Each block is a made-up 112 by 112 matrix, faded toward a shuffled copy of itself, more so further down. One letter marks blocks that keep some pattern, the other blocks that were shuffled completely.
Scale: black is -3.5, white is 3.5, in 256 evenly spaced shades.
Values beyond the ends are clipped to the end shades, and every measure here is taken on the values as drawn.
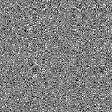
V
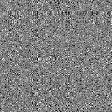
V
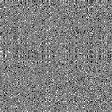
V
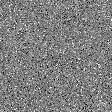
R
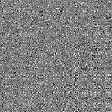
V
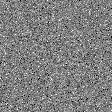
R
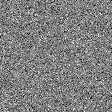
R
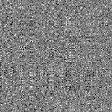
V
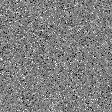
R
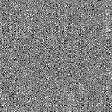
V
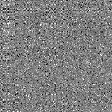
V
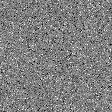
R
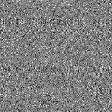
V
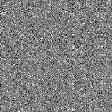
V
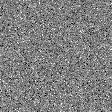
R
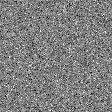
R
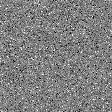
R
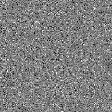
V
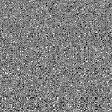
V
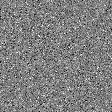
R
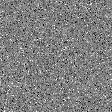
R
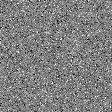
R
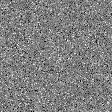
R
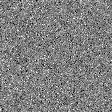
R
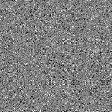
V
